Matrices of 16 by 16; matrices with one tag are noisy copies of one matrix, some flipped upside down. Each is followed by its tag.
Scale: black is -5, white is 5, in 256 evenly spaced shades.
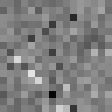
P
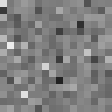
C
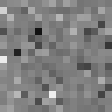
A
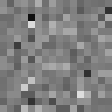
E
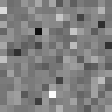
A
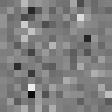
E
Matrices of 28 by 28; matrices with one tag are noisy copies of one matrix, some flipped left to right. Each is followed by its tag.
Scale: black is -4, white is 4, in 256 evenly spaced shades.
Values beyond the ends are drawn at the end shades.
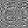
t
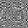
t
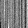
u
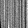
u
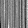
u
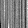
u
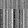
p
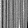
u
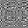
t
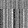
p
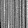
u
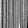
u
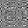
t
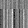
p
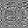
t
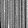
u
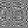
t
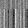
p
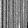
u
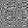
t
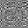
t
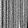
u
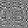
t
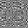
t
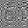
t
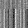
p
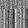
p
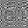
t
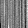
u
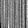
u
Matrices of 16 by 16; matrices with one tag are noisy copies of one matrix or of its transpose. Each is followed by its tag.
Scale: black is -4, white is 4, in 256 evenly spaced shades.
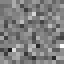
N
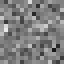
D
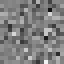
N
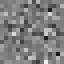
N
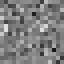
D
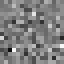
N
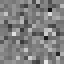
N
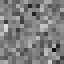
D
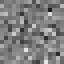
N
